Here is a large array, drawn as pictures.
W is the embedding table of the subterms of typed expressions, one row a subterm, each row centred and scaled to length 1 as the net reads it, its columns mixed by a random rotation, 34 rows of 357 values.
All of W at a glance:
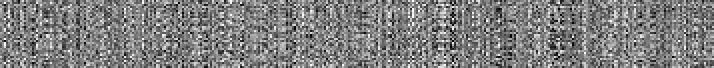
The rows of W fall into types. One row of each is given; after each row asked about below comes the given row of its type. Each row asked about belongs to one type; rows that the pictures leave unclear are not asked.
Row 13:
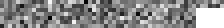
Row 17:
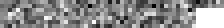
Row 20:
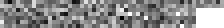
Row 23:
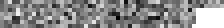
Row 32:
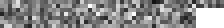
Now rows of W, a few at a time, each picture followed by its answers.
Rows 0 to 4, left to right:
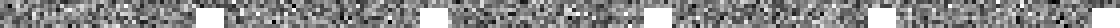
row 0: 32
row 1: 23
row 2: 20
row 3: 13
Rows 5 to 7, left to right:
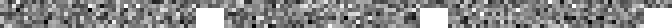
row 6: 32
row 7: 23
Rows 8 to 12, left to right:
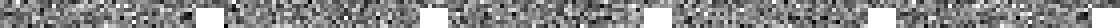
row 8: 32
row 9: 23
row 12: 32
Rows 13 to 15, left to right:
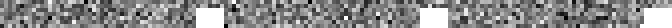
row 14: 23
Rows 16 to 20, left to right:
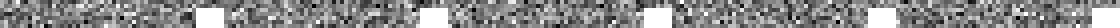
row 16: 32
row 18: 17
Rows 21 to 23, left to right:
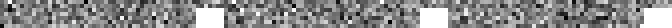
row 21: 23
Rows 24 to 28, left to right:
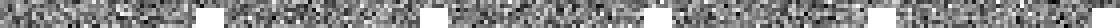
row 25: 13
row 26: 20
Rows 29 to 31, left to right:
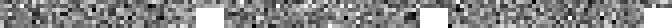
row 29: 20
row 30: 32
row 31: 23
